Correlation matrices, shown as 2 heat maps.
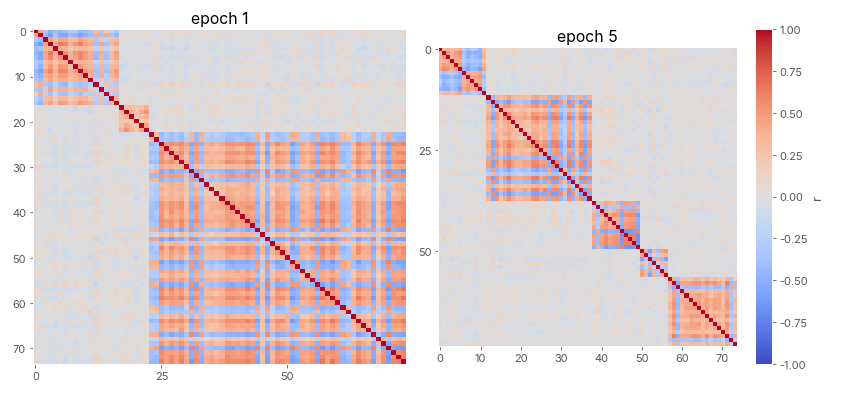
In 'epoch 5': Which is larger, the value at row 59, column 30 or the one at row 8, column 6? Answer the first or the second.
the second
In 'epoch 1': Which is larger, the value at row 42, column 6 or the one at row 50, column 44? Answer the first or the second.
the first
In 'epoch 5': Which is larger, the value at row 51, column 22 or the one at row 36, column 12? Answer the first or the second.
the first
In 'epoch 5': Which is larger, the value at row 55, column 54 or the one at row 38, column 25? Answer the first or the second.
the second
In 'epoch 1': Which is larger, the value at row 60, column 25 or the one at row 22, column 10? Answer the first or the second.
the first
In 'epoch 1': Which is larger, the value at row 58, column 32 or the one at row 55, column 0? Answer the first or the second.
the first
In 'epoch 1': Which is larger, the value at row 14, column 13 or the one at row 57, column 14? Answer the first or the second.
the second
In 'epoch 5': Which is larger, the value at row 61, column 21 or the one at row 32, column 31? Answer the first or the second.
the first
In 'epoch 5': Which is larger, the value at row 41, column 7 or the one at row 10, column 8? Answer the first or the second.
the second
